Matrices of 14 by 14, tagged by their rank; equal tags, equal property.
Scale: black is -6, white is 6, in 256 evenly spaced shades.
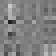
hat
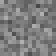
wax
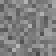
wax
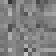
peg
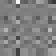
hat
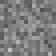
wax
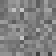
peg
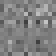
peg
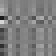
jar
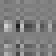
jar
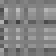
jar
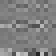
hat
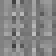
hat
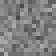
wax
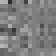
peg
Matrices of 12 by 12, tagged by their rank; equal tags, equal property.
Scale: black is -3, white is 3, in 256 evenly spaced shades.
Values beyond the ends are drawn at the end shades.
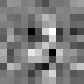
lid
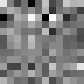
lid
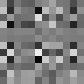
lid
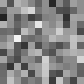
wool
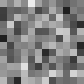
wool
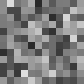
wool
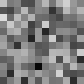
wool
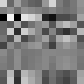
lid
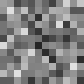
wool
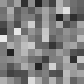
wool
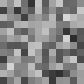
wool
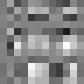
lid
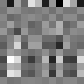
lid
